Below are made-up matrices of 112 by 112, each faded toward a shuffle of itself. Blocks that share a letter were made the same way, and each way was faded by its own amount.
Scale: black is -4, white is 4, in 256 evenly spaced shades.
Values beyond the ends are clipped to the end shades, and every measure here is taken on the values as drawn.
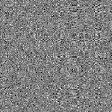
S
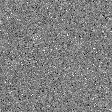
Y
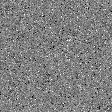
Y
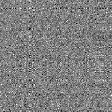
S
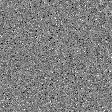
Y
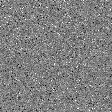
Y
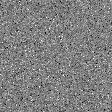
Y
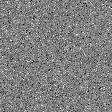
Y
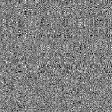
S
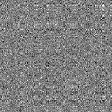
S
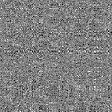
S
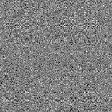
S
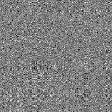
S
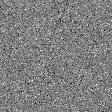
Y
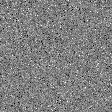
Y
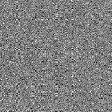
S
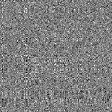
S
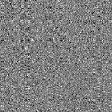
S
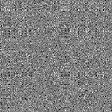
S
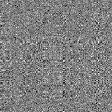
S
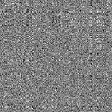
S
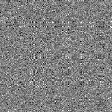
S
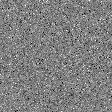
Y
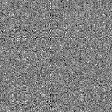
S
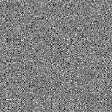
S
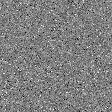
Y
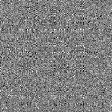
S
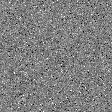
Y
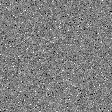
Y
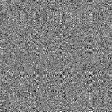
S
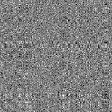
S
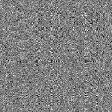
S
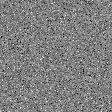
Y
